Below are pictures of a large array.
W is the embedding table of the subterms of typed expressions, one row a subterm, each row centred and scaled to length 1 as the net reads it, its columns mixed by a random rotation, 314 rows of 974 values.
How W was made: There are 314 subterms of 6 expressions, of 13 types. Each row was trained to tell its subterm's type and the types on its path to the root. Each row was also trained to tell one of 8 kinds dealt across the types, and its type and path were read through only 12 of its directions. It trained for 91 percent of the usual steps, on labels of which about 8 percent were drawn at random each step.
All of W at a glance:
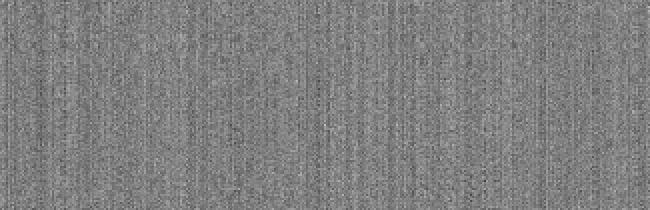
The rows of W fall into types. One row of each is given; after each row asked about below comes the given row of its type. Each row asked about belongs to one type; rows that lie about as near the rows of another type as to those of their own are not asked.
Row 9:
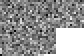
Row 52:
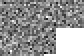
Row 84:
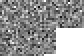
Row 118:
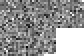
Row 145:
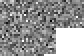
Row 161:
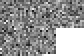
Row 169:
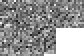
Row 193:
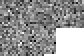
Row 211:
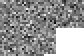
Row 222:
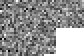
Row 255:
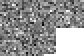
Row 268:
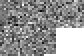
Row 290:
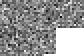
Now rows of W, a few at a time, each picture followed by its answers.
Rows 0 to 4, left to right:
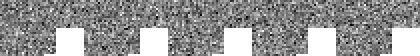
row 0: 255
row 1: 268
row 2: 84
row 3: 145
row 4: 268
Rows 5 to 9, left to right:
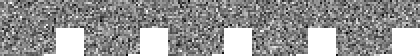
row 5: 118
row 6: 211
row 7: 9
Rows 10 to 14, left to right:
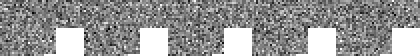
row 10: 290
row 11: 222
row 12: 193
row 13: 9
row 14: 145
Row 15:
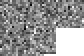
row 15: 290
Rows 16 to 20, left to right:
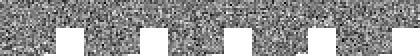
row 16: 222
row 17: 9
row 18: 161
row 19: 268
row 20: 290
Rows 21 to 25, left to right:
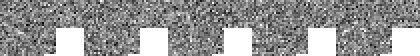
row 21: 255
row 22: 222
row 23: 145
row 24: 145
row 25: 118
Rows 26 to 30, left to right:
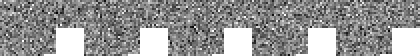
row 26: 145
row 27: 118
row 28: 255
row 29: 9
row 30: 52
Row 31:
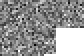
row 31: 118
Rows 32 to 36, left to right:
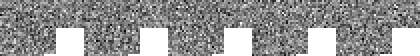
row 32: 255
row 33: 169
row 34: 145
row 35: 193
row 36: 222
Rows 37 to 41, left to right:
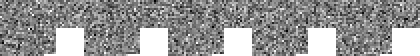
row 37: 255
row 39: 290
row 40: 255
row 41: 290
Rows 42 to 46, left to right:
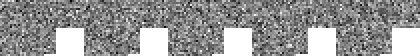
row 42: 145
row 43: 211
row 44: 222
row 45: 161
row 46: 290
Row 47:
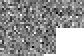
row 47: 145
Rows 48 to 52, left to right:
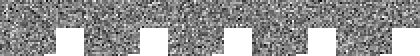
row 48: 84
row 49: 290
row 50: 118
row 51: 52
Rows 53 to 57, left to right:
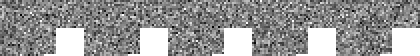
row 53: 9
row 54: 52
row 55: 193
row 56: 52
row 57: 255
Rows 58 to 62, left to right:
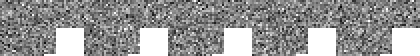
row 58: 169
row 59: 161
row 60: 193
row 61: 255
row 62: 211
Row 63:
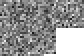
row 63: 290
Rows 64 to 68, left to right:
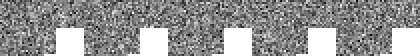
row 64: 161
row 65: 9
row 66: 52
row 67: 52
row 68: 9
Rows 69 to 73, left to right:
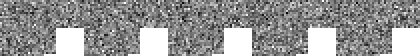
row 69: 290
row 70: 9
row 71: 222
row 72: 222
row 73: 222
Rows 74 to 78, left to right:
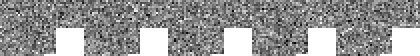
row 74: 255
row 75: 255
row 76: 290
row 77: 255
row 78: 118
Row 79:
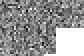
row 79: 145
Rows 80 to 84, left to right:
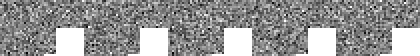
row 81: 169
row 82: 9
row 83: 211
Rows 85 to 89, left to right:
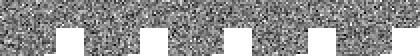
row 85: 255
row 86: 161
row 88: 290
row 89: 84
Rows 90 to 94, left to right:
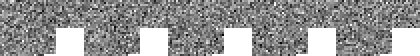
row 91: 255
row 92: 268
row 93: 268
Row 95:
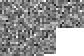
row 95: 84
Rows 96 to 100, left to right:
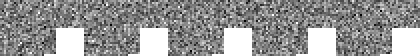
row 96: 268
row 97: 145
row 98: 9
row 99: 145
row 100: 222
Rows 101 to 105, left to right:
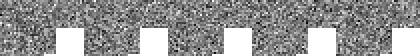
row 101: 255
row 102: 290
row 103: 169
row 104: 211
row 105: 169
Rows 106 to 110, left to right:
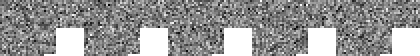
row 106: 169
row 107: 161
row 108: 52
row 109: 268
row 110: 211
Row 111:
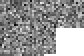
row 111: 161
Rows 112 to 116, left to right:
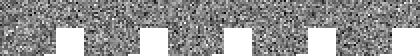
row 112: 222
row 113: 52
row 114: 161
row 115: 52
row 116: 9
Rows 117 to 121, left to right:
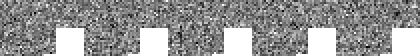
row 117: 222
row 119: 268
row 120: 268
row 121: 145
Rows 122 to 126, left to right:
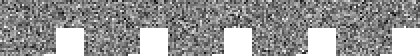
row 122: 145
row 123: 52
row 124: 222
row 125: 222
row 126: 169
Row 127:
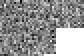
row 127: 9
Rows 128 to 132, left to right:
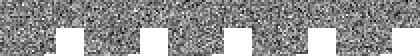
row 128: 268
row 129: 255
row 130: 118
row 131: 290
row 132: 145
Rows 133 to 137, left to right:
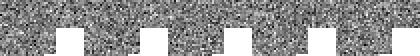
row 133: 255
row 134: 169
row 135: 169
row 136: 145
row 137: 161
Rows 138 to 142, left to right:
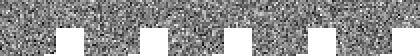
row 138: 84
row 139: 145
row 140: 255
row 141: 169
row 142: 255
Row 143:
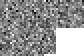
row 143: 84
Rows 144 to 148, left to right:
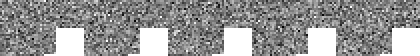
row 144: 84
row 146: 118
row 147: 161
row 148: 211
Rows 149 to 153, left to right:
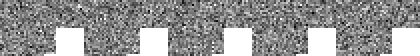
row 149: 118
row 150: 290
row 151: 161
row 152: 52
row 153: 211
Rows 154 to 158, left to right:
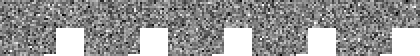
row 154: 52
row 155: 145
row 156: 145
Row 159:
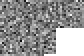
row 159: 169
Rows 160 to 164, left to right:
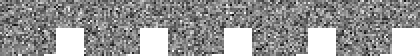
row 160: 255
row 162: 161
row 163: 193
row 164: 193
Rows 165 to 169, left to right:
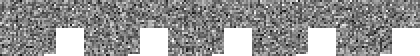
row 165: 118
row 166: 290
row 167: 145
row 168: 84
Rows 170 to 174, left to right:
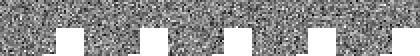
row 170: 290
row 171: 52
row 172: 52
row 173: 211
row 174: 52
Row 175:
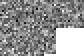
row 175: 211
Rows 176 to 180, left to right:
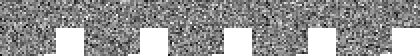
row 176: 118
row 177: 211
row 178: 52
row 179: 52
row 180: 118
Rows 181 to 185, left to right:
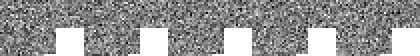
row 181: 161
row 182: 268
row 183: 52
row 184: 118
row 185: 145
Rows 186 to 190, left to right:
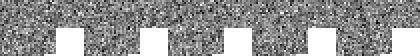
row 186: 211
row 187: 161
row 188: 84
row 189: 161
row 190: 118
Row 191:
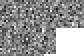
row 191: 211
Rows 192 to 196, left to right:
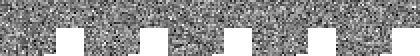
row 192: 255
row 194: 211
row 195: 193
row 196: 193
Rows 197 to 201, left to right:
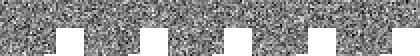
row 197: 169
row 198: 255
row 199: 211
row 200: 222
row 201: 145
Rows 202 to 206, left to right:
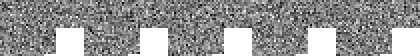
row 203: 161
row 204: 9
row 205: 145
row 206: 193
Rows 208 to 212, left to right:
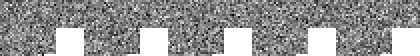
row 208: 193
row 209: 255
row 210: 169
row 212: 268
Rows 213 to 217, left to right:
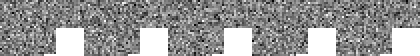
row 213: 193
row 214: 169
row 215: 193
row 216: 193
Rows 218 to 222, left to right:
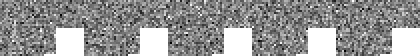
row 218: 84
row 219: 145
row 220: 268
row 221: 290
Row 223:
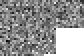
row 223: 290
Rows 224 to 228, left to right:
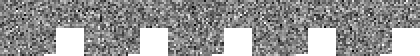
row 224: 118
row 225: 145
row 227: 222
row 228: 222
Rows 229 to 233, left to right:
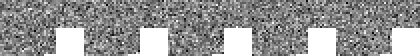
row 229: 255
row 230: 84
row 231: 52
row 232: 118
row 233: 9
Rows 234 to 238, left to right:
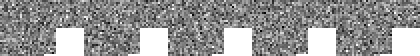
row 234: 145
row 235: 211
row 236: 290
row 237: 9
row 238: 161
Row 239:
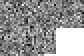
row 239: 161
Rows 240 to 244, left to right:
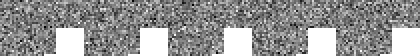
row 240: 193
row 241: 222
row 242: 161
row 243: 222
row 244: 169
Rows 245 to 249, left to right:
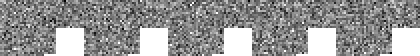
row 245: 211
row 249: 161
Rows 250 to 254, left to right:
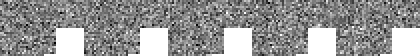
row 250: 169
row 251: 169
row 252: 161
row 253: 9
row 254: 193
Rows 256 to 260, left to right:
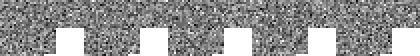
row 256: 169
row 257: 268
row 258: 169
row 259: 145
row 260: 193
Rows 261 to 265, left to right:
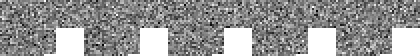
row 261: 84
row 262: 9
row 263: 52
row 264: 290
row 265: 222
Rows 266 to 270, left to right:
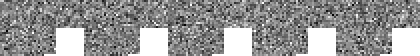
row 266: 193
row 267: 118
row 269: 84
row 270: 145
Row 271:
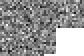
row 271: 169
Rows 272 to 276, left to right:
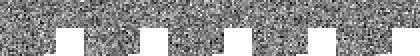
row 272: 118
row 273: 255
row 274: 268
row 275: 193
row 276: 118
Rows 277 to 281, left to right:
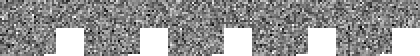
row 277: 211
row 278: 193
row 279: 290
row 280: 145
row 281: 268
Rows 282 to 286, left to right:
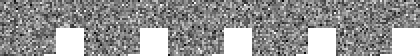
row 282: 9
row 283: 222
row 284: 222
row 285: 193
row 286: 169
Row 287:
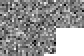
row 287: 255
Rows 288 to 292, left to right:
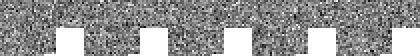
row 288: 255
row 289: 52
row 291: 161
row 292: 52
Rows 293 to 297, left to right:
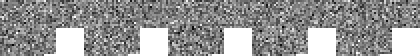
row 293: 211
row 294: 84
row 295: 52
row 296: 161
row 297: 145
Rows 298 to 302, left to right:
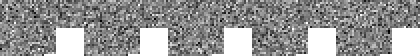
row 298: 84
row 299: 169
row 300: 222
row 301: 290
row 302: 52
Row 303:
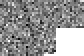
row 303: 118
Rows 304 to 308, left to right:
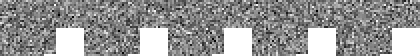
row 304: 169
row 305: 255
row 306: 255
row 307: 290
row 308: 52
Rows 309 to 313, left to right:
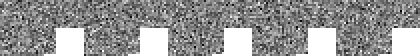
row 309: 118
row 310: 118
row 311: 118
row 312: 161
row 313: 290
